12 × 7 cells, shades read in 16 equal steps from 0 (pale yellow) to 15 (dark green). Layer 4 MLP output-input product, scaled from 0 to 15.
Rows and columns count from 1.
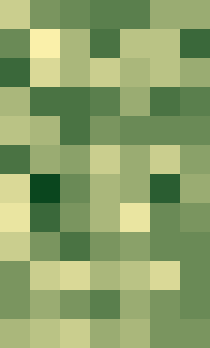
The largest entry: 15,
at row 7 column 2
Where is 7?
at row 6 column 3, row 6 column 7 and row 9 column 5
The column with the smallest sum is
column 5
